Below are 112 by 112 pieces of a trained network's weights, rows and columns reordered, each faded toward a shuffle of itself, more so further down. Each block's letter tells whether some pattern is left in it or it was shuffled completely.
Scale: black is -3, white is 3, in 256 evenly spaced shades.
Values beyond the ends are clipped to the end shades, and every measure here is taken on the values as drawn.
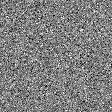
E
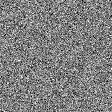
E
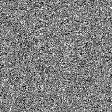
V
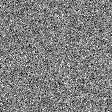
E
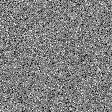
E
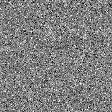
V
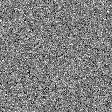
E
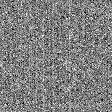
V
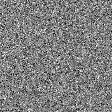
V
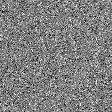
E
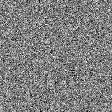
V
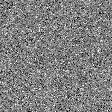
E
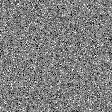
E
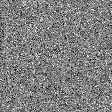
E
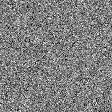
V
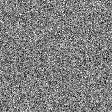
V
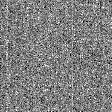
V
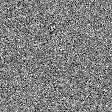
E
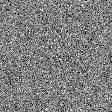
V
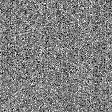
V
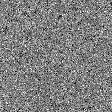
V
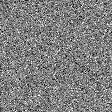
E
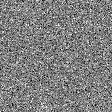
E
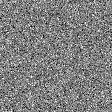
E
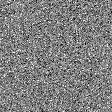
E
